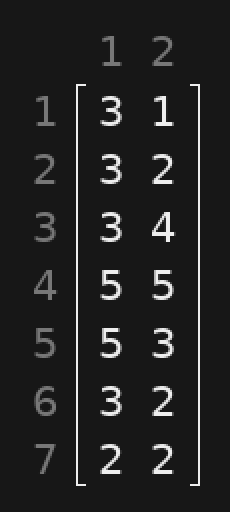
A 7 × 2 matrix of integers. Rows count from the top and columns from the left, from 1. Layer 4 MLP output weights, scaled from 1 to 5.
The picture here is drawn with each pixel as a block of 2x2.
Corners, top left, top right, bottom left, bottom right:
3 1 2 2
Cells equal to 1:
1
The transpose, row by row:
3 3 3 5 5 3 2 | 1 2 4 5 3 2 2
